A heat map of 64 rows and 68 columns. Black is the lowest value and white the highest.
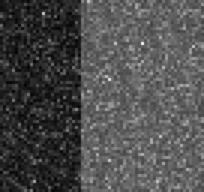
The right part is higher, past a seam about 40% of the way across. No regular stripes run through it. Overall the values sit about 30% of the way up the scale.
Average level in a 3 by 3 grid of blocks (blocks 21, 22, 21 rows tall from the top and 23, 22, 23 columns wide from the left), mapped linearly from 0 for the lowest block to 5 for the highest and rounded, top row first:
045
045
045
